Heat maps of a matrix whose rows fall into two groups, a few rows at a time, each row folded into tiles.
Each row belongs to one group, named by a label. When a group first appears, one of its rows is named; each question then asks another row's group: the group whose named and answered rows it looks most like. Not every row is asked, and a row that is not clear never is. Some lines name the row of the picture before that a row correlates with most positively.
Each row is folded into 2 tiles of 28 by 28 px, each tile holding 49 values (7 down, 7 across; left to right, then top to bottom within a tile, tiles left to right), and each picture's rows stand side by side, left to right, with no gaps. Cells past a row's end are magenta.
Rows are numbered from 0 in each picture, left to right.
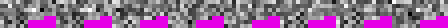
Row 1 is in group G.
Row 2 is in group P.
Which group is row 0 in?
G
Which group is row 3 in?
P
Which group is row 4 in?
P
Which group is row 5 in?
G
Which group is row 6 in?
G
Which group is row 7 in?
G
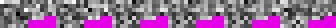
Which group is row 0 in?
G
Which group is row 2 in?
G
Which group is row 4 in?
G
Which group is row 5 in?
P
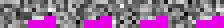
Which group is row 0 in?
G
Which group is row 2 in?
G
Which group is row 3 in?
G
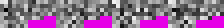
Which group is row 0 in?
P
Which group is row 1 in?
P
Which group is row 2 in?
P
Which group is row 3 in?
P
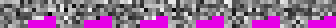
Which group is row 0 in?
G
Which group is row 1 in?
P
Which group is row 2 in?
G
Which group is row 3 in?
P
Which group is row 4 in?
P
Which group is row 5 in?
P
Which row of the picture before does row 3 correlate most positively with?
0
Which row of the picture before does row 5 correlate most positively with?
3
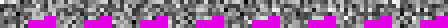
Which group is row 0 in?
G
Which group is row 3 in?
G
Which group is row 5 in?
G
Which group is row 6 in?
P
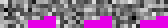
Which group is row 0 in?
P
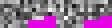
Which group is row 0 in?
G
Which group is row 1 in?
P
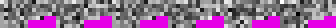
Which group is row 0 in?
P
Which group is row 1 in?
G
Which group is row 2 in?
P
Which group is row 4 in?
P
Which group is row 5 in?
G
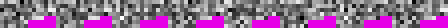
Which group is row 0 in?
G
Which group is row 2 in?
P
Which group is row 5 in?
G
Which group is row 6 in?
P
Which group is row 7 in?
G
